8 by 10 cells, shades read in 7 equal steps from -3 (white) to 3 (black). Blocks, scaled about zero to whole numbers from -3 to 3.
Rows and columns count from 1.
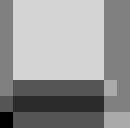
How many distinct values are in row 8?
3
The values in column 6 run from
-2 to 2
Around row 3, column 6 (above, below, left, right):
-2 -2 -2 -2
